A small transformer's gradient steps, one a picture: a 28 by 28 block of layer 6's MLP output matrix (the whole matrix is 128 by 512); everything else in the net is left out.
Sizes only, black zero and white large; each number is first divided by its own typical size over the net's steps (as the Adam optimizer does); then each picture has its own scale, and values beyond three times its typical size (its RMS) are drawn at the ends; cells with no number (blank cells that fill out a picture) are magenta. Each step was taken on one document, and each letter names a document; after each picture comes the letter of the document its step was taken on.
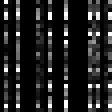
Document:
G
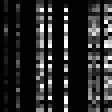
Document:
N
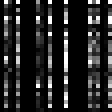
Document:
G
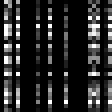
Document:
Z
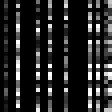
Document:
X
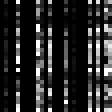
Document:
X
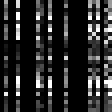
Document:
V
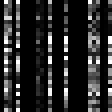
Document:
G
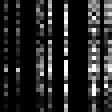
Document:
N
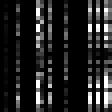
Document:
V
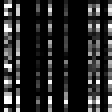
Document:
Z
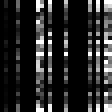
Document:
V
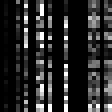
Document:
N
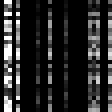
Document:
Z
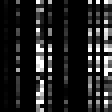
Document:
X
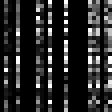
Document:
G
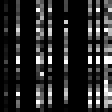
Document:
X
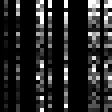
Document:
N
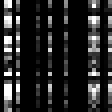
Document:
Z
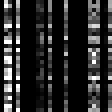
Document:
Z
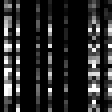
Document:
Z
